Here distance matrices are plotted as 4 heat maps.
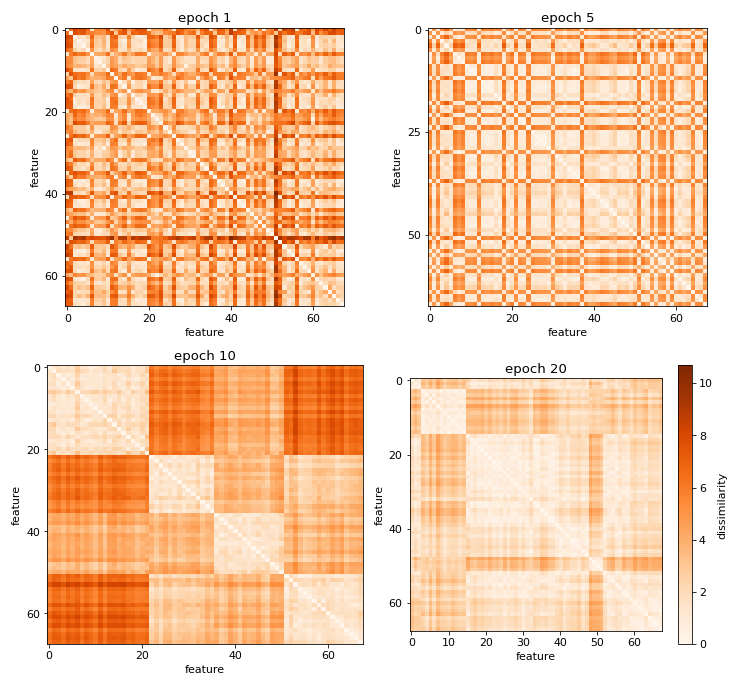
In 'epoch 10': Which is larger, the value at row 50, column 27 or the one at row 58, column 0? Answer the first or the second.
the second
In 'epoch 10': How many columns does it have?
68
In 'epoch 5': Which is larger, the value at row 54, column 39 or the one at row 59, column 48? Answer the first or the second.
the second
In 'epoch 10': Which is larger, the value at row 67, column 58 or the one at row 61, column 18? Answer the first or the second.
the second
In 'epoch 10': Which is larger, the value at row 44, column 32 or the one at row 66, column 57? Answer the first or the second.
the first
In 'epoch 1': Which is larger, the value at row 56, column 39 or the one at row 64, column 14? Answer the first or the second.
the first
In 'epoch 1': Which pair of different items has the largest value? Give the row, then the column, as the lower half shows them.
51, 40
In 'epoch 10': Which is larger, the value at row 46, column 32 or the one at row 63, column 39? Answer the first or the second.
the second
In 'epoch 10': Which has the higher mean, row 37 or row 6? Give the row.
6
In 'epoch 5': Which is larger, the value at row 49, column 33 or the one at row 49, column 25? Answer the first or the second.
the second
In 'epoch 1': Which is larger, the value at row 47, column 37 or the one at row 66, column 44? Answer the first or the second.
the second
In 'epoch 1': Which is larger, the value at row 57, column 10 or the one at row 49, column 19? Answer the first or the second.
the second
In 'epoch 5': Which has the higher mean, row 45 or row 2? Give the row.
2
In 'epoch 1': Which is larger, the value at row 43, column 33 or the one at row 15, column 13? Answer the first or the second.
the second
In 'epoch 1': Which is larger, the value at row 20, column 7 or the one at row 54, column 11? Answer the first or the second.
the second
